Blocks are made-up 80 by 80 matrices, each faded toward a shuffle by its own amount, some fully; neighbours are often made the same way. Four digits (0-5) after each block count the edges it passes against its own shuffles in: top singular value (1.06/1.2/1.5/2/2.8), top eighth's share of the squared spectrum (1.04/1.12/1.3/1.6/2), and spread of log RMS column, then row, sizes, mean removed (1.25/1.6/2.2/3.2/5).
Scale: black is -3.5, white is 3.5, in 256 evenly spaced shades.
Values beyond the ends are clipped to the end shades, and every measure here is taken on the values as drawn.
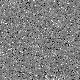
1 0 0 0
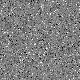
2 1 0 0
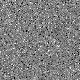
3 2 0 0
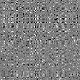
5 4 3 3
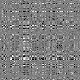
5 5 3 4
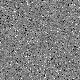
0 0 0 0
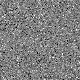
0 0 0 0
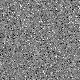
0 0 0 0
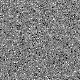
1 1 2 0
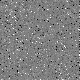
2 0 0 0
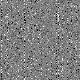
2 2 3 0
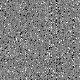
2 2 2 0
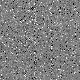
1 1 1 0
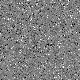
0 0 0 0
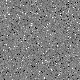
1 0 0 0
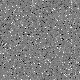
1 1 0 0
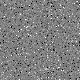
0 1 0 0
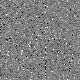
2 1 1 0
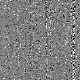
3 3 3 0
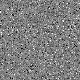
3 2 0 0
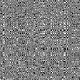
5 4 3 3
